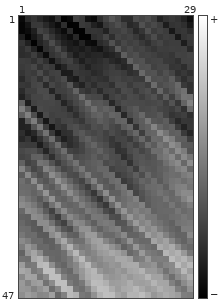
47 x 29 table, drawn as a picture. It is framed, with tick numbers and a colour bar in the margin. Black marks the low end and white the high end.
Odd rows or columns: none. Grain: diagonal, down to the right. Slope: up to the bottom.
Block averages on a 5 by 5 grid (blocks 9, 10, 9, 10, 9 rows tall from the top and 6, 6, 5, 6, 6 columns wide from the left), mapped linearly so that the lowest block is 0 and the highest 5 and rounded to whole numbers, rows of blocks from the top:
00111 | 11122 | 22223 | 33333 | 44555
